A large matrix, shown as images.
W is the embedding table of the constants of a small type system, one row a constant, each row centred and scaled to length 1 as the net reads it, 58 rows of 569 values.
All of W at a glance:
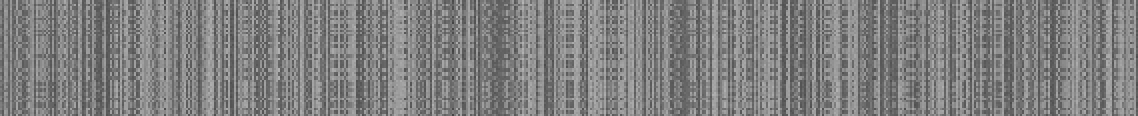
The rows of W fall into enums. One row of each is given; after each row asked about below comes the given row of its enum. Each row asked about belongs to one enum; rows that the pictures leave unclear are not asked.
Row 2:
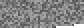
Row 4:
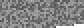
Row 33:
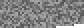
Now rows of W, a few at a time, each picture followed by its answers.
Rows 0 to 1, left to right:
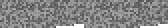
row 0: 4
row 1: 4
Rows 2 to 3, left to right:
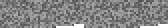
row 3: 4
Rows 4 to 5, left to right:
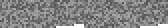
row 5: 33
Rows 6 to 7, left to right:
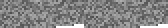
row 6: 33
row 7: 33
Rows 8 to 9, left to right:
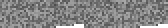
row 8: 4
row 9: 2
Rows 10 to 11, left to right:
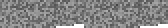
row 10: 4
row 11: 4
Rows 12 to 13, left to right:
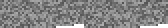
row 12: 33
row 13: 33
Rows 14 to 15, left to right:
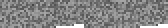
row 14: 4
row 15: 2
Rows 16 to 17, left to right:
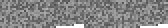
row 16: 4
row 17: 2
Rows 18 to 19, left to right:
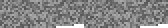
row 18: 33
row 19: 33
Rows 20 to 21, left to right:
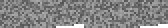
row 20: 33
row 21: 4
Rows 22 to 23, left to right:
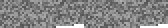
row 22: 33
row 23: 33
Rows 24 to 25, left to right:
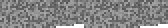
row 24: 4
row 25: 4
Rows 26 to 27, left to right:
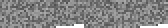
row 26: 4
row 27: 2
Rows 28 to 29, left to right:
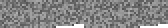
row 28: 2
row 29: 4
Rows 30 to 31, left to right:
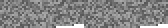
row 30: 33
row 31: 33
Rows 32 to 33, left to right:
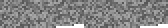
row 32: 33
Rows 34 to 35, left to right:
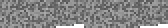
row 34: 4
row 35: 4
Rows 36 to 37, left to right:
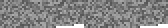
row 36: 33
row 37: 33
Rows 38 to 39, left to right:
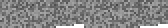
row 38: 4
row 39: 4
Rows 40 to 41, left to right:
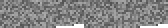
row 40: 33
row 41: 2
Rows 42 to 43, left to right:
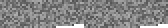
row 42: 2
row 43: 33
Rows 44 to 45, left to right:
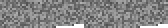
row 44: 2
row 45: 2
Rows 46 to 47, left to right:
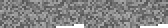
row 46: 33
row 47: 33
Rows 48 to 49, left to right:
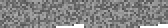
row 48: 2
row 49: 4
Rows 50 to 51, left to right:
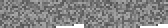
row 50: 33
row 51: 2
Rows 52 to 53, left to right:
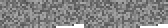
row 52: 2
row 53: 2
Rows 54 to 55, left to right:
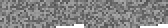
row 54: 4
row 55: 33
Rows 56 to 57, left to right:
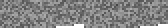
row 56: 33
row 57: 4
